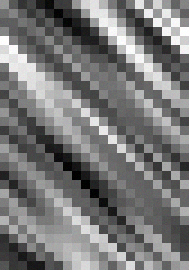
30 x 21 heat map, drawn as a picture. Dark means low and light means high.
Neither half mirrors the other. Values change most from cell to cell in the top right. There is no overall slope. Overall the values sit about 50% of the way up the scale. Streaks slant down to the right.
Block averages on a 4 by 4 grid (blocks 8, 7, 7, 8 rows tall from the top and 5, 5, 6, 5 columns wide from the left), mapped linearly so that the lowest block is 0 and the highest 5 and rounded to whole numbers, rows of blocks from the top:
3 0 4 4 | 3 4 2 4 | 1 0 2 2 | 1 5 2 2
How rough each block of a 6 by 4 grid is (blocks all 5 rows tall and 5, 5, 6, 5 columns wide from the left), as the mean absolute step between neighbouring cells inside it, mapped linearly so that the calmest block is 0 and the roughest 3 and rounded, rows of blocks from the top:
1123
1112
1111
1112
1101
1021
